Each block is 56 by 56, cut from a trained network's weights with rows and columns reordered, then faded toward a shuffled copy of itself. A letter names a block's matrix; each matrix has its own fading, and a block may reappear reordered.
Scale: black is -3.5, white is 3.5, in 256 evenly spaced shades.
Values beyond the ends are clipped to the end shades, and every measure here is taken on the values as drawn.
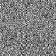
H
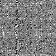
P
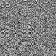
H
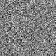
H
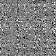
P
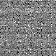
P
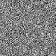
H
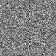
H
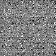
P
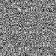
H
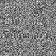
H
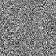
H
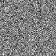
H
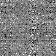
P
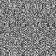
H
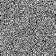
H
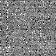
P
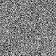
H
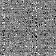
P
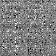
P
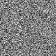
H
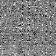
P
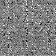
P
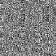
H
